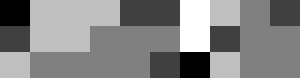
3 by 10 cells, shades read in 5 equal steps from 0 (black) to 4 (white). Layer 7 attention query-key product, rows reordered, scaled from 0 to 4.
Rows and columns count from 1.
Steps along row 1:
up same same down same up down down down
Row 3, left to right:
3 2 2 2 2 1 0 3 2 2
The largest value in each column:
3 3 3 3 2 2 4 3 2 2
